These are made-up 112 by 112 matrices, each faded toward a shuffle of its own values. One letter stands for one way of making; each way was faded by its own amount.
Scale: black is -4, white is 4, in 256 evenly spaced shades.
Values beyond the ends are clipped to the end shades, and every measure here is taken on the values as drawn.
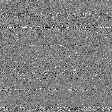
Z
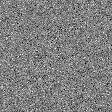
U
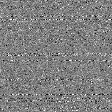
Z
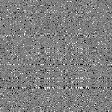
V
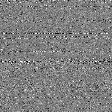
Z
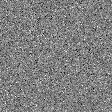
U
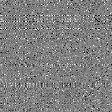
V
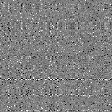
V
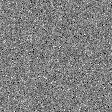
U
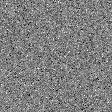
U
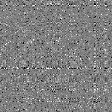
V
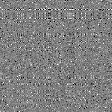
V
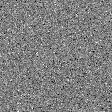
U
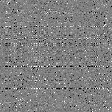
V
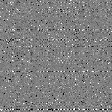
V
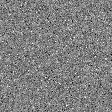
U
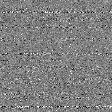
Z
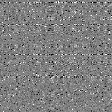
V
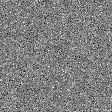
U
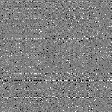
V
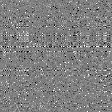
V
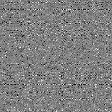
V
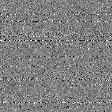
Z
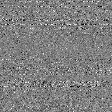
Z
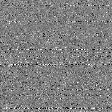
Z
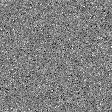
U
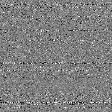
Z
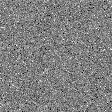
U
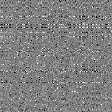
V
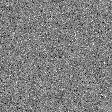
U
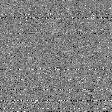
Z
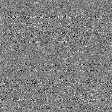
Z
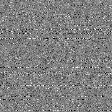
Z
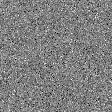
U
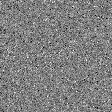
U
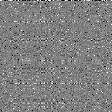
V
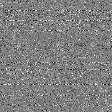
Z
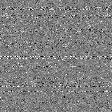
Z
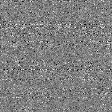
Z
